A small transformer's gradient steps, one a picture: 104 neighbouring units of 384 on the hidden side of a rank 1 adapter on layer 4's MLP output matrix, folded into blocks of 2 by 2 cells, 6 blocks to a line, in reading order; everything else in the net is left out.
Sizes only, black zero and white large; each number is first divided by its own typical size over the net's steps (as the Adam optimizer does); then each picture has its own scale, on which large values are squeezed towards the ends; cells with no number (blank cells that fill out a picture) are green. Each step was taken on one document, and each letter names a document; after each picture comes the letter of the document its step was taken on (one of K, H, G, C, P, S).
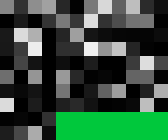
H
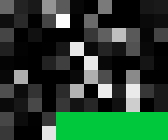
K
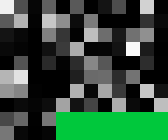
K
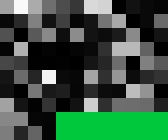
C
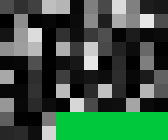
H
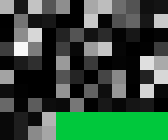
H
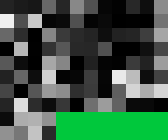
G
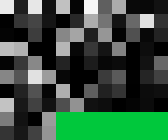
H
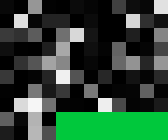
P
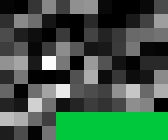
G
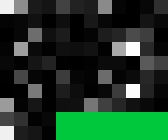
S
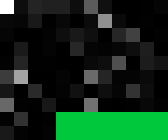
C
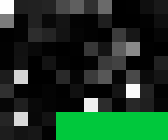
C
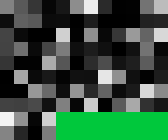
G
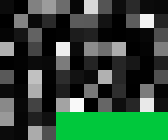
H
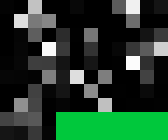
P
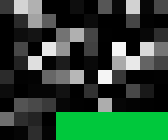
P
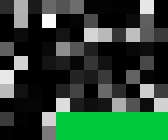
K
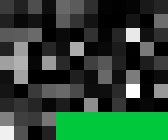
G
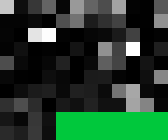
S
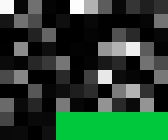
S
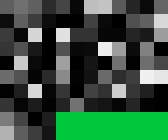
H
